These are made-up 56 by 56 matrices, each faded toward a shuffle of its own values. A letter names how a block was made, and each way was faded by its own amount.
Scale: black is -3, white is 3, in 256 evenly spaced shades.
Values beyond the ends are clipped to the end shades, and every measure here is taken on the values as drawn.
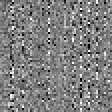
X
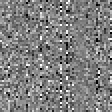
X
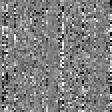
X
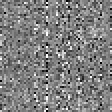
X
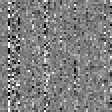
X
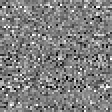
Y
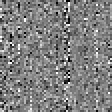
X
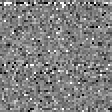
Y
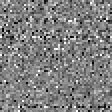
Y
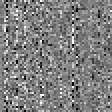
X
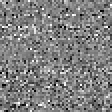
Y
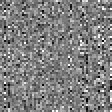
X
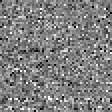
Y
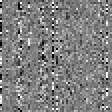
X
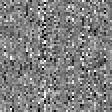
X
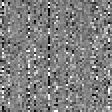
X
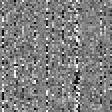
X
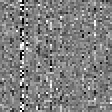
X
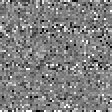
Y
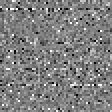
Y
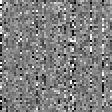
X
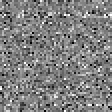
Y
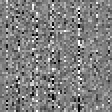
X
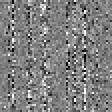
X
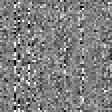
X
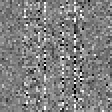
X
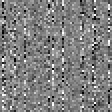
X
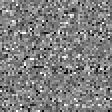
Y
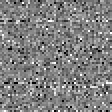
Y
